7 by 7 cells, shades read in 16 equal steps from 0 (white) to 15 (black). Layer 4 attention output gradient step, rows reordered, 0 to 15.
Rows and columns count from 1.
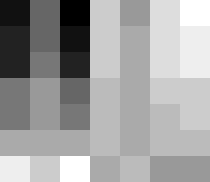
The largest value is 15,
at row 1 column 3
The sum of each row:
49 47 45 38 38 32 25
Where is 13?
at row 2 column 1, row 3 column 1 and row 3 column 3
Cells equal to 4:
7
